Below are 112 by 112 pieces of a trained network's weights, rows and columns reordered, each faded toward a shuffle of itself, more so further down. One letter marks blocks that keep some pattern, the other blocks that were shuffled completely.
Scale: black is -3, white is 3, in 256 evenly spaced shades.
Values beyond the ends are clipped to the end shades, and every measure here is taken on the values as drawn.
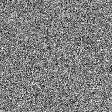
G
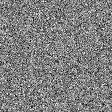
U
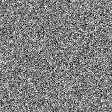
G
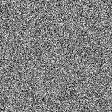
G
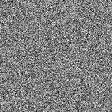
G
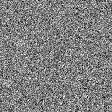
G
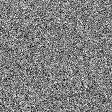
U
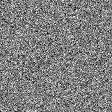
U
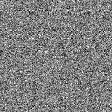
G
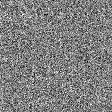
G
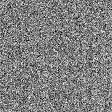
G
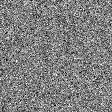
U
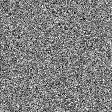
U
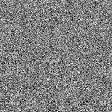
G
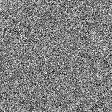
G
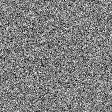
U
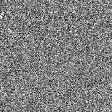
G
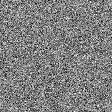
U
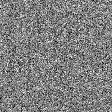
G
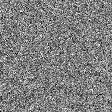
U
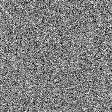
G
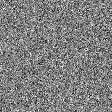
G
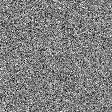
U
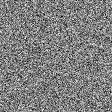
G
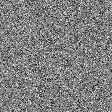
U
